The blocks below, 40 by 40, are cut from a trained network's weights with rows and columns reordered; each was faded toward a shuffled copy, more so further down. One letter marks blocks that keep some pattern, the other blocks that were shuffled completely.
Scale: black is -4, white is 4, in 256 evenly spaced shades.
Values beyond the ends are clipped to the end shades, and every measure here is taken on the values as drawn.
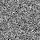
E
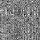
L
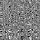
L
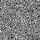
E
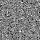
E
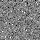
E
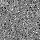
E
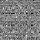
L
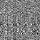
L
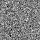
E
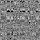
L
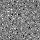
E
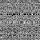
L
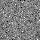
E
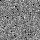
E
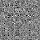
L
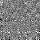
L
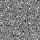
E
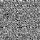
L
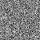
E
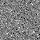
E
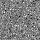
E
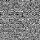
L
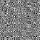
L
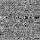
L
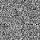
L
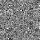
L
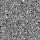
E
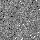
E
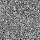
E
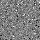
E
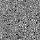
L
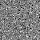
E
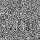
L
